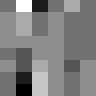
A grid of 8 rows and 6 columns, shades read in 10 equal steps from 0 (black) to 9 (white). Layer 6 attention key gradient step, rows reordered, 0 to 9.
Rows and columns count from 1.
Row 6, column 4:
5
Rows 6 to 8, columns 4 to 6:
5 3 5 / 5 4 5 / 5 4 5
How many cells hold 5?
17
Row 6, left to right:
5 3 6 5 3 5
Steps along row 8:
down up down down up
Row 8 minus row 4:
-1 -5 2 0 0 1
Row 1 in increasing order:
1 4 4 4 6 9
